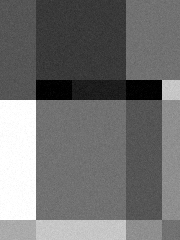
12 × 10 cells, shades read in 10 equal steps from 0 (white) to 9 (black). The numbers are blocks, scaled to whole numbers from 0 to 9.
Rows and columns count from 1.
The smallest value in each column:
0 0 2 2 2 2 2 4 4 2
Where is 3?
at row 12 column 1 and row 12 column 2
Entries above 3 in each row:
10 10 10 10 9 8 8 8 8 8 8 3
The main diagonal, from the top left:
6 6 7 7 8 5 5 6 6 4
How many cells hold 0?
12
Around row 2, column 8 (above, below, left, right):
5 5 7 5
